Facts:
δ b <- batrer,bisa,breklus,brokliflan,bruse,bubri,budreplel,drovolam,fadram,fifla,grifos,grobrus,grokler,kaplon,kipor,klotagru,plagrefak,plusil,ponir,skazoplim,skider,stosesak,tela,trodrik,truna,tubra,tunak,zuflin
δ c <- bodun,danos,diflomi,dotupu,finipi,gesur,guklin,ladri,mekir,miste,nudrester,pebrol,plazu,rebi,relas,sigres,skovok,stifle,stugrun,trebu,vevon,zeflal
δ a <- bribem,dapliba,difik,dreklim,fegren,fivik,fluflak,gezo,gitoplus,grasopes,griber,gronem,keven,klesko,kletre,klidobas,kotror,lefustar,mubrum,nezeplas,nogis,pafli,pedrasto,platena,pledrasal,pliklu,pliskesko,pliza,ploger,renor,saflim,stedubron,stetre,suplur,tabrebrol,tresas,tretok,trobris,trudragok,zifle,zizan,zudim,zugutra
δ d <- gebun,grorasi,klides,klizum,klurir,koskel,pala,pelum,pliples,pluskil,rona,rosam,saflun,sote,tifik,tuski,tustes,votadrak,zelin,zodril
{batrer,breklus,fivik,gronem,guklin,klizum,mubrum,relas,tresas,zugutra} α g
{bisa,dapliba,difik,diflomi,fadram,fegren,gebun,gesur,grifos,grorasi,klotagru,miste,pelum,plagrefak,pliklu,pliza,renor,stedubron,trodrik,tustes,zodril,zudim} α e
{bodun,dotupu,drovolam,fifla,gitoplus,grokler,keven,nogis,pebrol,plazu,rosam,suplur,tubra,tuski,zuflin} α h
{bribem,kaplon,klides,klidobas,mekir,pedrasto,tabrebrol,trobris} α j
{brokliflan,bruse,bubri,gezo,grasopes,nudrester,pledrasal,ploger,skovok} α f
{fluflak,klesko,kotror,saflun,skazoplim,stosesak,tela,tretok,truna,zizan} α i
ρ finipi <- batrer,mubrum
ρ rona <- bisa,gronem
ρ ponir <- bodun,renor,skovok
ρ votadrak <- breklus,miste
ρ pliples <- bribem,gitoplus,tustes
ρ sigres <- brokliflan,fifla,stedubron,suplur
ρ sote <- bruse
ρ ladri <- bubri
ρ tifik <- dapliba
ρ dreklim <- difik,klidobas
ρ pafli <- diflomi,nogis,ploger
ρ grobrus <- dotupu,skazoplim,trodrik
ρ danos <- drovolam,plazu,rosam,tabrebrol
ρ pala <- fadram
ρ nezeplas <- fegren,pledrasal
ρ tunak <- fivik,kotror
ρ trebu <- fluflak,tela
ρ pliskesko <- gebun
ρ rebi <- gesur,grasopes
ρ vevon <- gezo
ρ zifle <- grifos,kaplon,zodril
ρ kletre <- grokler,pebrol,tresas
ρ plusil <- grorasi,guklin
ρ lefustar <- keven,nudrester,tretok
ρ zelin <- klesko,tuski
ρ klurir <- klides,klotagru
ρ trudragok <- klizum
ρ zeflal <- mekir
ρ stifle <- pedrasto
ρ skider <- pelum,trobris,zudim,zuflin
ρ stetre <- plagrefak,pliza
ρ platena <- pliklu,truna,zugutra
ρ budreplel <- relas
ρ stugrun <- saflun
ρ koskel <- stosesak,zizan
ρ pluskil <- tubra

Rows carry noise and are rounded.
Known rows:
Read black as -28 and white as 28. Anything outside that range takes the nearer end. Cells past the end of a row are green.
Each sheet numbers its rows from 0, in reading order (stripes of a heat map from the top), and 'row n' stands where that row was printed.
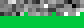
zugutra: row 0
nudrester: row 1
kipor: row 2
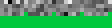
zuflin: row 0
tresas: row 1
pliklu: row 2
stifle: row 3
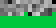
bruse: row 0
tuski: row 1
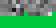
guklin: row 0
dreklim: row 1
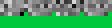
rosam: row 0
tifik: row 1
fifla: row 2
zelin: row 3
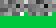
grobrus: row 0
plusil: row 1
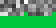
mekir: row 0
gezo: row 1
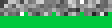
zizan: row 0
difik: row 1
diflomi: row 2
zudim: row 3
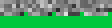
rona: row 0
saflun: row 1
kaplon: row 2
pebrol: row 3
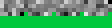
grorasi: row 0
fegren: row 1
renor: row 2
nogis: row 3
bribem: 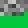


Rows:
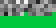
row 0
drovolam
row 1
truna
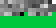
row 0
klides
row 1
sigres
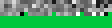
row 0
zodril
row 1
tretok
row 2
grokler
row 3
tabrebrol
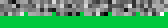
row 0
ponir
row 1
plazu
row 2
trobris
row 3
pliples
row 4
relas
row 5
skazoplim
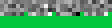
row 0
pedrasto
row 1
dotupu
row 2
klizum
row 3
tubra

